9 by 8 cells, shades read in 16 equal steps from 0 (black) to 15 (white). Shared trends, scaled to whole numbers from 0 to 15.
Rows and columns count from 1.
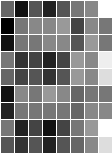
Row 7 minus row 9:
-3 4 2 5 2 0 0 -5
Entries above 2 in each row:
6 7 7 7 8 7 7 6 7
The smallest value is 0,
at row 2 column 1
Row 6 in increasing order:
1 6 7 7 7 8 8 9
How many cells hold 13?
2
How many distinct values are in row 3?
5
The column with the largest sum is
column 8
